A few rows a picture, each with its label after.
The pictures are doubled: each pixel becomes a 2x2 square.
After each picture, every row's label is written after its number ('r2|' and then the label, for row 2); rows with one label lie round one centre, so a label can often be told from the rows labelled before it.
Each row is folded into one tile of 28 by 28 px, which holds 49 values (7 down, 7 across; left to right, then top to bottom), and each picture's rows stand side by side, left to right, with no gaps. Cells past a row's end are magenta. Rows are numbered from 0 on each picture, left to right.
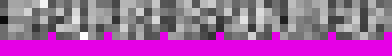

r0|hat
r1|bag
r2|hat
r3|hat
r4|bag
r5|hat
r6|bag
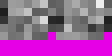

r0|hat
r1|hat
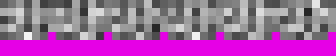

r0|bag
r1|bag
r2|bag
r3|bag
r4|bag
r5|bag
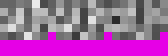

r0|bag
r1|bag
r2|bag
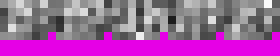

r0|hat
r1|hat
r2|bag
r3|hat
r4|hat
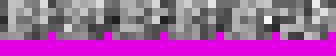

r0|hat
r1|hat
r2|hat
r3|hat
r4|hat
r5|bag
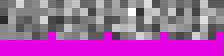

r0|hat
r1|hat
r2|bag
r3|bag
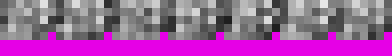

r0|hat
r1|hat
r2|hat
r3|hat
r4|hat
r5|hat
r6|hat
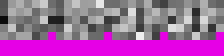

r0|hat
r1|hat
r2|bag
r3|bag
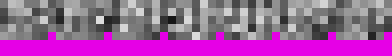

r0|hat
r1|hat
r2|hat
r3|bag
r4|bag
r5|hat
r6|hat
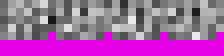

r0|hat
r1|bag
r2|bag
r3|bag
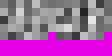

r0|bag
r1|bag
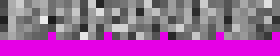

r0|hat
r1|bag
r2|bag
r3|bag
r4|hat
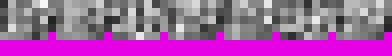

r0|hat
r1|hat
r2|bag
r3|hat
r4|hat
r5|bag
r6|hat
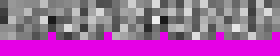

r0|hat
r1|bag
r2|hat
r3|bag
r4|bag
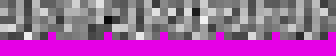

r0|bag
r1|hat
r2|bag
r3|bag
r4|bag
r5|bag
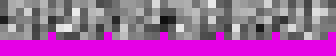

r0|hat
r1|bag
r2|hat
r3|hat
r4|hat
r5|bag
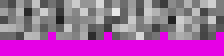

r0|bag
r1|hat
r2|bag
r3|hat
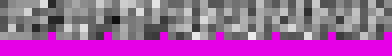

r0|hat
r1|hat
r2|hat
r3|bag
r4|bag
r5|bag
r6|bag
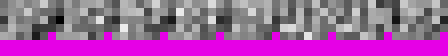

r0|hat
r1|hat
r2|hat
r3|hat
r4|hat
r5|bag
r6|bag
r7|hat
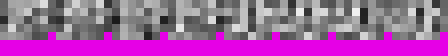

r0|hat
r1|hat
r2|hat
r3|hat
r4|bag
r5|bag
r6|bag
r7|bag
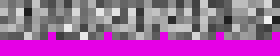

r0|bag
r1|bag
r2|bag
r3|bag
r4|hat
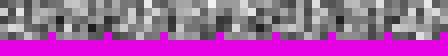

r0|bag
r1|hat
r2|bag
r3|hat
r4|hat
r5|bag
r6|hat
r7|bag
